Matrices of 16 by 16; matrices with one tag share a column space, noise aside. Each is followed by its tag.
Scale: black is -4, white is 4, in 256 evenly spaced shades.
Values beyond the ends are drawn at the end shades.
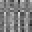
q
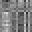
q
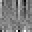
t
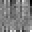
t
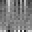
t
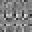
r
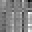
q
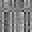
q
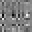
r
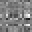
r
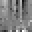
t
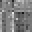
q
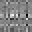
r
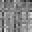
q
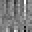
t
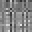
q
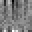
t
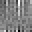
t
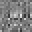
r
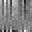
t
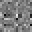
r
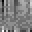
t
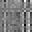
q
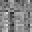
q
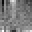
t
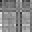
q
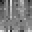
t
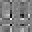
r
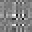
r
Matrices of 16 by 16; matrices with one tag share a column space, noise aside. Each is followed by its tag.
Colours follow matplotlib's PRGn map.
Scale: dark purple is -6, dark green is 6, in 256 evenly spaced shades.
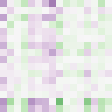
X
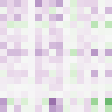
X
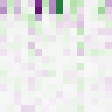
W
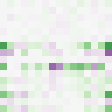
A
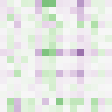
X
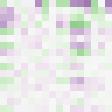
W
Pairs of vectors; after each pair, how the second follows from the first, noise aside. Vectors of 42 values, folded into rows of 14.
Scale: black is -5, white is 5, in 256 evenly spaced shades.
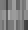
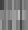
reversed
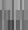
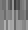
reversed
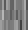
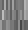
sign-scrambled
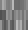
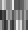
scaled up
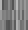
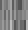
reversed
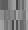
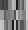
scaled up
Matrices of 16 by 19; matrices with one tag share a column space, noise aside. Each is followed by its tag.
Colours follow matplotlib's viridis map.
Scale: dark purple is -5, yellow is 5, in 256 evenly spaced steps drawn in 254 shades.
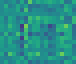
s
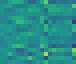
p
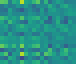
p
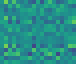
p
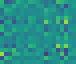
p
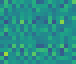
p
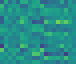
p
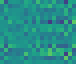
p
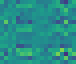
p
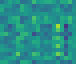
s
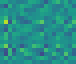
p
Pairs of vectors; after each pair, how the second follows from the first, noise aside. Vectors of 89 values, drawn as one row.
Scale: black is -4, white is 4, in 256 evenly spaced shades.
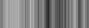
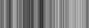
reversed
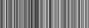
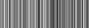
reversed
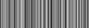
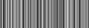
reversed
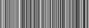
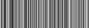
reversed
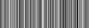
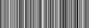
copied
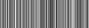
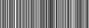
copied
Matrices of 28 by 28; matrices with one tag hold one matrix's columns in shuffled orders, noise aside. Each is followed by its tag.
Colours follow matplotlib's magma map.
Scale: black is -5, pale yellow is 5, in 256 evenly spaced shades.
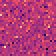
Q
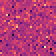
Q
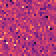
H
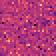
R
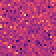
Q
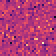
H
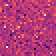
Q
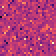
H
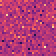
Q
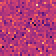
R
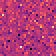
Q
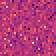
H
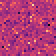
R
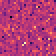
H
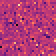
R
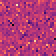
R
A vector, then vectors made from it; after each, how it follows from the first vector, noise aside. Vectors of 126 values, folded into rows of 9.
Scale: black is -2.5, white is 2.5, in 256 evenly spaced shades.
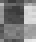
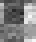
copied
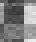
copied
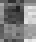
copied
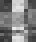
wrapped around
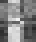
wrapped around
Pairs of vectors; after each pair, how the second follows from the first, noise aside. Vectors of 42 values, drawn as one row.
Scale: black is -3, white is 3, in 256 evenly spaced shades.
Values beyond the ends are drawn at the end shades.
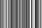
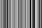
negated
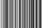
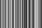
wrapped around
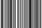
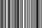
wrapped around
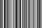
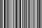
copied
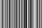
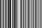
wrapped around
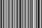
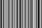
copied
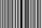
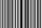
copied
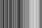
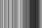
negated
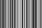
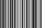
copied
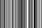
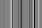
partly zeroed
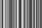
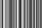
copied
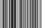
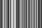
negated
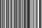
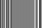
partly zeroed
